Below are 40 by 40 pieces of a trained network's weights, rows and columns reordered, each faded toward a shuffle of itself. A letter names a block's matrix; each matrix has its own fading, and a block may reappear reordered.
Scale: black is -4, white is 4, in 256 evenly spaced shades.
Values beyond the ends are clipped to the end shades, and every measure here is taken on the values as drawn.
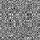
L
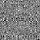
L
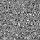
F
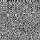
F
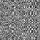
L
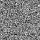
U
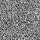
U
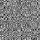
L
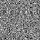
F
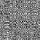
L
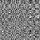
L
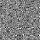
F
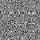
F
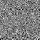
F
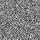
U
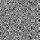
L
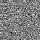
U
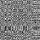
L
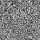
U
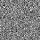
F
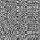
L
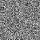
U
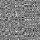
L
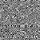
F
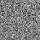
U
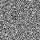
U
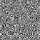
F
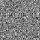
F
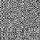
L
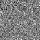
U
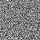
U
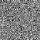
F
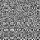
L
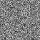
U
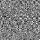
F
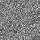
U
